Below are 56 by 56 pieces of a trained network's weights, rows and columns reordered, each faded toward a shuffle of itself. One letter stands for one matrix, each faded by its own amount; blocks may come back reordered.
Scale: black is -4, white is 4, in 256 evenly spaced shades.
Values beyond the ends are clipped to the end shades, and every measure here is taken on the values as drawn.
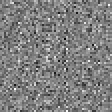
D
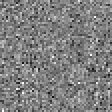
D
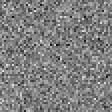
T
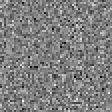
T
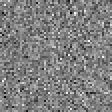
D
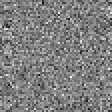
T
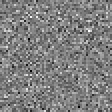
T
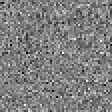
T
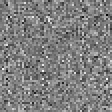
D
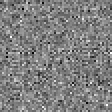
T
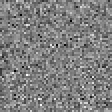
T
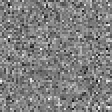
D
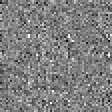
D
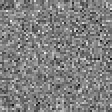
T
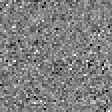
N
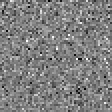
N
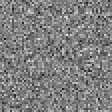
T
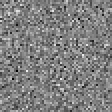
T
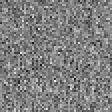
T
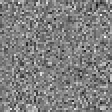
T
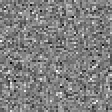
N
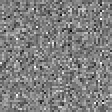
N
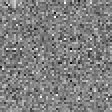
D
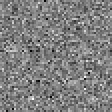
T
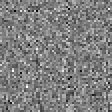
D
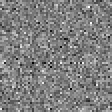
T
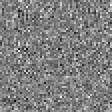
D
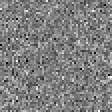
D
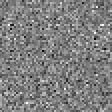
T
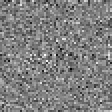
T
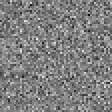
T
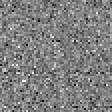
N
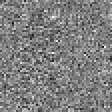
T
